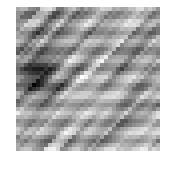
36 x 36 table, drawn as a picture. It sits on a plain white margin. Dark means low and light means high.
Dips: one, in the middle left. Average level on the scale: 60%. Ninth with the lowest average: middle left. Stripes: horizontal, repeating 8 times.
